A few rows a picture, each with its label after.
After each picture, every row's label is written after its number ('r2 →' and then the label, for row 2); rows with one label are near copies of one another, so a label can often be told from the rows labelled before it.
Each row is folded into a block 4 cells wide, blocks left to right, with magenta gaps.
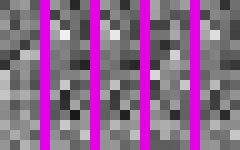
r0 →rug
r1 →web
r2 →web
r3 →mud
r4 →web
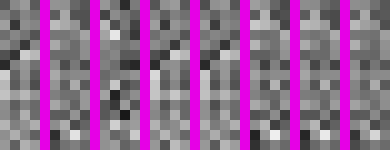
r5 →rug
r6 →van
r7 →web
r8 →rug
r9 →rug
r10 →van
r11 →van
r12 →van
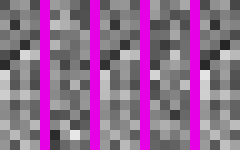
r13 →rug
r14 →van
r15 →rug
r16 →mud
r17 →rug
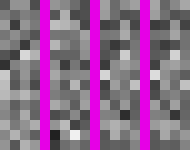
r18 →rug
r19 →van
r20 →mud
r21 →mud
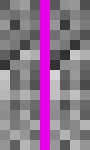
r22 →rug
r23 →rug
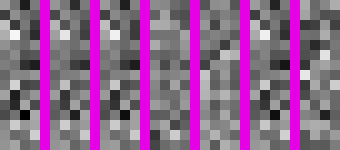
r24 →web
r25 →web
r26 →web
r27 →van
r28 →rug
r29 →web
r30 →mud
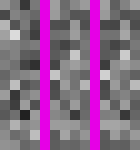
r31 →web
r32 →mud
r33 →mud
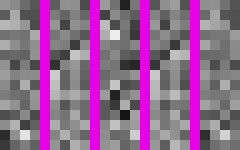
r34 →van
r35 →rug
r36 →web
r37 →rug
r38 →van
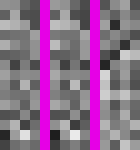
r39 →van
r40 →van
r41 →rug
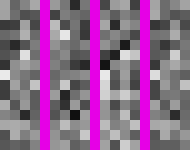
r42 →mud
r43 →web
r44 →rug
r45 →mud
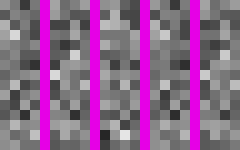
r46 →web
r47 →mud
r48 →van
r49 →web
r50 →mud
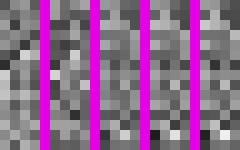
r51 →rug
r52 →mud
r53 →van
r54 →van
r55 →van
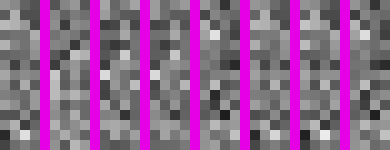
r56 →van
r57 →rug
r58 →mud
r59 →mud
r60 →web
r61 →van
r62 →van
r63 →web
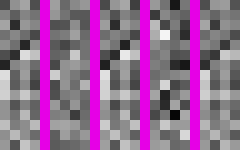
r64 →rug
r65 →mud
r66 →rug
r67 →web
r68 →rug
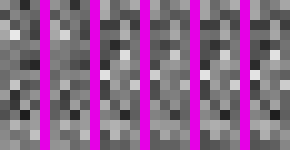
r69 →web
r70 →web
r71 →mud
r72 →mud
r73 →mud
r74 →mud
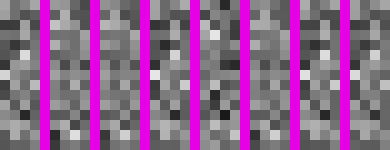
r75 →mud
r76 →van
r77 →van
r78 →mud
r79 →web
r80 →van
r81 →mud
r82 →mud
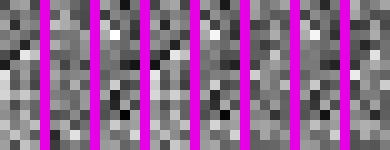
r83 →rug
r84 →van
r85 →web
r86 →rug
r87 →web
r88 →mud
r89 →web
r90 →mud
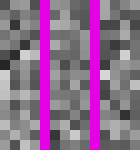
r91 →rug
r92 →van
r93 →mud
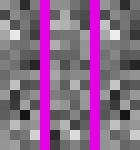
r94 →web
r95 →van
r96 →web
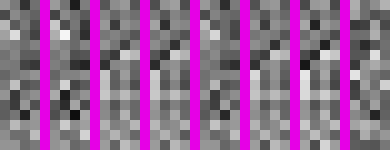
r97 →web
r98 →web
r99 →rug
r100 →rug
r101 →web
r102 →rug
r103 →rug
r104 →mud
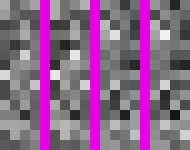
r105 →mud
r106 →mud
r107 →web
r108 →web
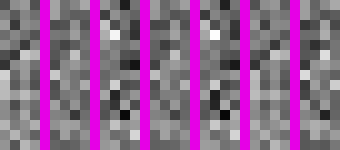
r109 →rug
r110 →mud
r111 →web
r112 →mud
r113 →web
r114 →rug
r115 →mud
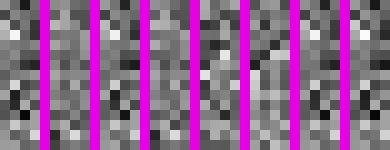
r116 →web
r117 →van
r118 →web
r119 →van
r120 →mud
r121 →rug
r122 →web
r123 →web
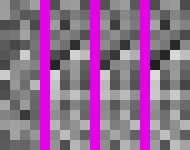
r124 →mud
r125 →rug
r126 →rug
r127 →rug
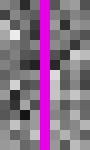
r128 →web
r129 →rug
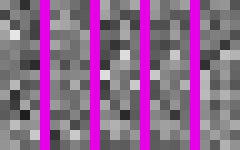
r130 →web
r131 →van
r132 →mud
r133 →mud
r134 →rug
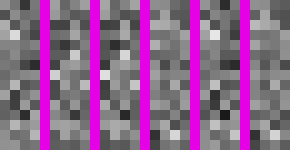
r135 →web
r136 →mud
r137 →mud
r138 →van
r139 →web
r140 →van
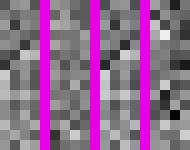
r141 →rug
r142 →van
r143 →rug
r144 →web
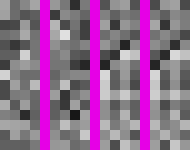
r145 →mud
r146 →web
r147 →rug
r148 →rug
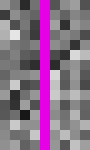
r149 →web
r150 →rug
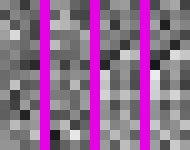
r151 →web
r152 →van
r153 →rug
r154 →rug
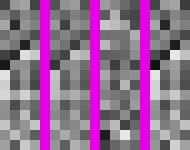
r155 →rug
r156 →rug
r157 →van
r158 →rug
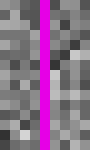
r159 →van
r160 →rug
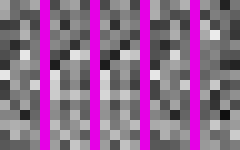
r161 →mud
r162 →rug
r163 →rug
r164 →mud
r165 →web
